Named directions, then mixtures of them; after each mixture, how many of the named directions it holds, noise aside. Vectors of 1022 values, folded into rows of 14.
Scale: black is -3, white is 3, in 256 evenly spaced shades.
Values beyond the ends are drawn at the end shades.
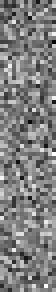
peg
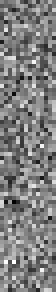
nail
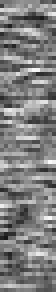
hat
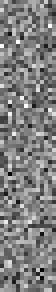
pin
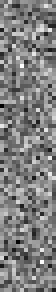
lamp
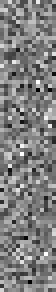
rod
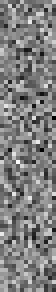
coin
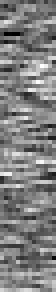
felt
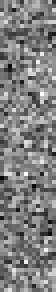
three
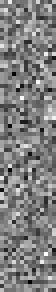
two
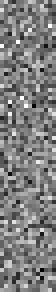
one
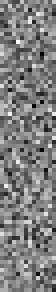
two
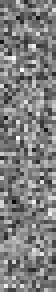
two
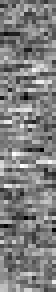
three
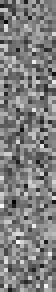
three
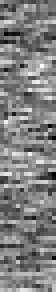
one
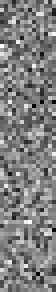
three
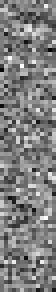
three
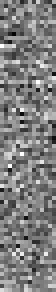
two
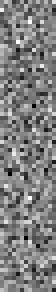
three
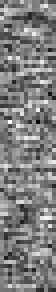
two
